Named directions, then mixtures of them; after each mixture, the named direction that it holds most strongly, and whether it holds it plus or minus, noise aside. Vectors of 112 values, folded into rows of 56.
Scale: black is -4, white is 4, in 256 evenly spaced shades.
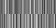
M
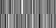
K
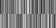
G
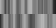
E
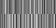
M, plus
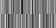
K, minus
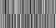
M, minus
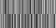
M, minus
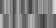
E, minus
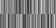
G, minus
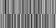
M, minus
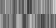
E, minus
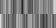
E, minus
